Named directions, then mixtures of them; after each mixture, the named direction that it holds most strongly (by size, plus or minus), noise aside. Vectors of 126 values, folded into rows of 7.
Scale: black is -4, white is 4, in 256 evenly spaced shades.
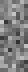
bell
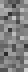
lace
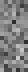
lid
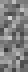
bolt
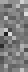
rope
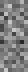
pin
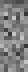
rope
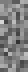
bell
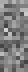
bolt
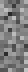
lace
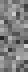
bell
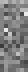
rope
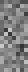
rope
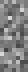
bolt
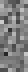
lace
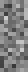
pin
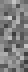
bolt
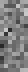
rope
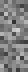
lid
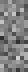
lid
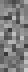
lace
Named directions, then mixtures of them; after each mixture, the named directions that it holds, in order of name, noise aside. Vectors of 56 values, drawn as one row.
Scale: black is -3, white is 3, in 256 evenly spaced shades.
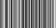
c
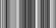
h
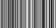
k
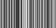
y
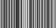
y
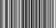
c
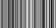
k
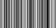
h, y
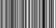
c, k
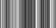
h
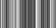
h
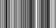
h, y
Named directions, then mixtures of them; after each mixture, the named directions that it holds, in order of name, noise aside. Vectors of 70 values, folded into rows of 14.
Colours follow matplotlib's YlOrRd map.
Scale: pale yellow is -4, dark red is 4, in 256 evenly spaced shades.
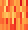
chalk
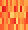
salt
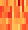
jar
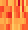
jar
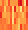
chalk, jar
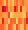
salt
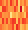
jar, salt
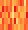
chalk, jar, salt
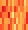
jar, salt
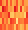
salt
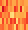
salt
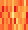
chalk, jar, salt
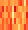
chalk, jar, salt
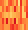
chalk, jar, salt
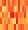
salt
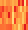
chalk, jar, salt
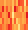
chalk, jar, salt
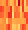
jar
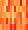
chalk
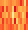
chalk, jar, salt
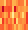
chalk, jar, salt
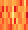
chalk, jar, salt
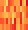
chalk
